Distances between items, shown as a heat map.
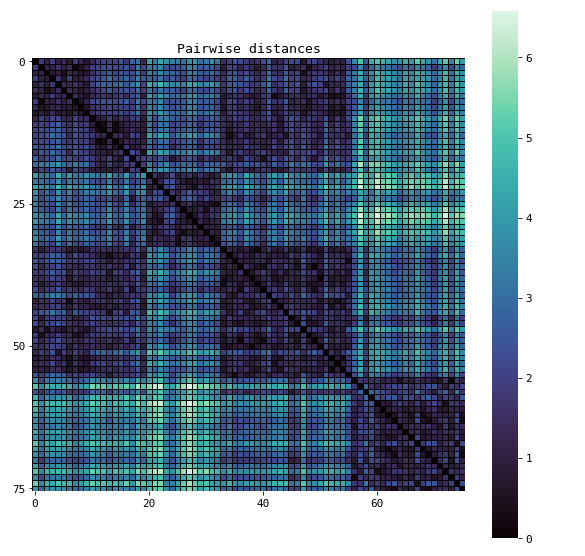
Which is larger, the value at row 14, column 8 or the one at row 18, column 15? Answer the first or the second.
the first
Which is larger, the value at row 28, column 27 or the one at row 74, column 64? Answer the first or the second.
the second
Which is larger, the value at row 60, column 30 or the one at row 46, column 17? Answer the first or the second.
the first
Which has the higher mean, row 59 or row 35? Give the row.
59
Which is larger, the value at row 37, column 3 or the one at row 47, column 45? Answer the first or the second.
the first
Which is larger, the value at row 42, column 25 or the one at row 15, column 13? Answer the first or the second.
the first
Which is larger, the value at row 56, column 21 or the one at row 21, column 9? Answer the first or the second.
the first
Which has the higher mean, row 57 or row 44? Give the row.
57
